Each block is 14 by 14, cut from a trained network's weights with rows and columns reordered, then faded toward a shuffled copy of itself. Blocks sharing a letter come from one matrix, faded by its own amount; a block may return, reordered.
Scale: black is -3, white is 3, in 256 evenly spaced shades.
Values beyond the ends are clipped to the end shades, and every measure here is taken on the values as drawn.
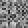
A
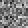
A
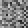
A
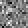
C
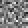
C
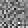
C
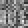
A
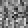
A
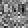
C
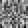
A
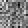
A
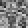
A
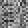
A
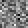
C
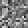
C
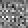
C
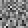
A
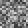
A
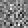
C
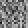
A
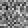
A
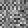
A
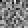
A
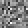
C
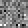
C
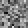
A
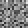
A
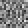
A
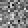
C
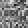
A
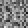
A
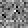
C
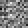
A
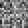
A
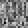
A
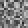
A
